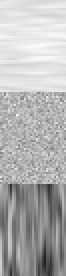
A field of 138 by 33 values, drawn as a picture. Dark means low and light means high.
The table splits into 3 rows of 1 panel. Panel 1,1: very high, streaked across, faint in contrast. Panel 2,1: high, fine-grained. Panel 3,1: middling, streaked downward, strong in contrast.
